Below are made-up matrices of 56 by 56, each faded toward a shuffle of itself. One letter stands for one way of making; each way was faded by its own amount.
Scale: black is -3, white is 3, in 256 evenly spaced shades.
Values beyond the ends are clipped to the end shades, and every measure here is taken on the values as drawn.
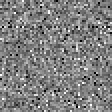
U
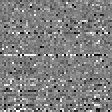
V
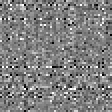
V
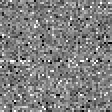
U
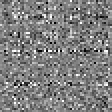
V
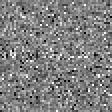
U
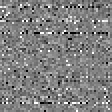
V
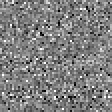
U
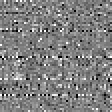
V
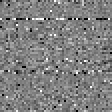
V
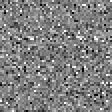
U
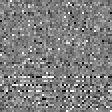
V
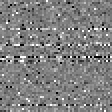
V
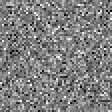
U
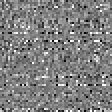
V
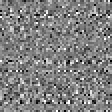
V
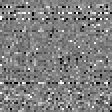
V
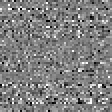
V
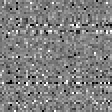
V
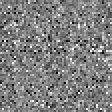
U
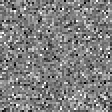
U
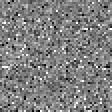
U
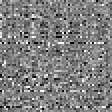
V
